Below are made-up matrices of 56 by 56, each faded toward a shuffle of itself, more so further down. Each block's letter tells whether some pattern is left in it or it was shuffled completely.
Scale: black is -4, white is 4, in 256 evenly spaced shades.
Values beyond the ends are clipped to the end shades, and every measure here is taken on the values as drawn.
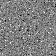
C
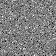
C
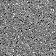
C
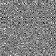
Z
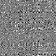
Z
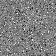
C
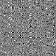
Z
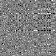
Z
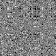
Z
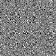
Z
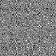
Z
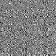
Z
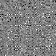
Z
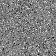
C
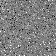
C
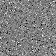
C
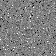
C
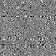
Z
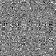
Z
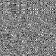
Z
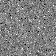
C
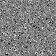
C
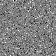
C
